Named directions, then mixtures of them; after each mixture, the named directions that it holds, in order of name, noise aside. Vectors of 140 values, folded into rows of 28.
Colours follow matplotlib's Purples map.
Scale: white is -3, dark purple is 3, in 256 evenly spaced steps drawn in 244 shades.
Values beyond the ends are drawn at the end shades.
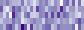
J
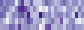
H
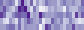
H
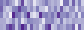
H, J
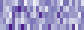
H, J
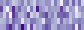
J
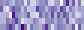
J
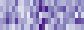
H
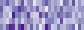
H, J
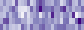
H, J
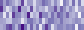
H, J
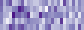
H, J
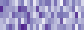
H, J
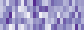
H, J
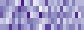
H, J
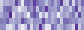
H, J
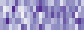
H, J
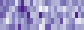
H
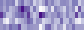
H
